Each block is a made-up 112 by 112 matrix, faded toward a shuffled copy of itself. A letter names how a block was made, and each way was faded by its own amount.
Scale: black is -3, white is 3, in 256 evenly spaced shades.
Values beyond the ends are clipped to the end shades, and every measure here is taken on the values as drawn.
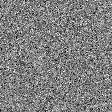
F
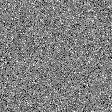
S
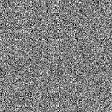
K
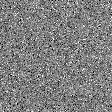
S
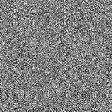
K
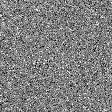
F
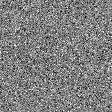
F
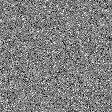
S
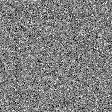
F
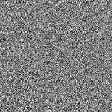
K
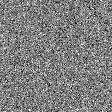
F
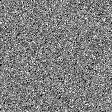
F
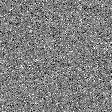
S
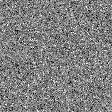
F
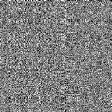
K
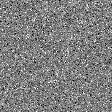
S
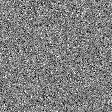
F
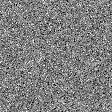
F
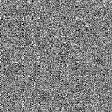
K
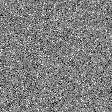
S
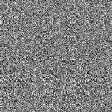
K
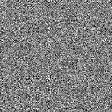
K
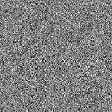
K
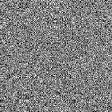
K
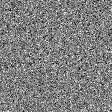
F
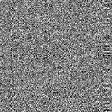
K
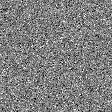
F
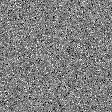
S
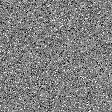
S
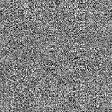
K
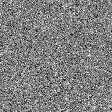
F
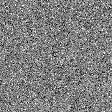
F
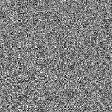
K
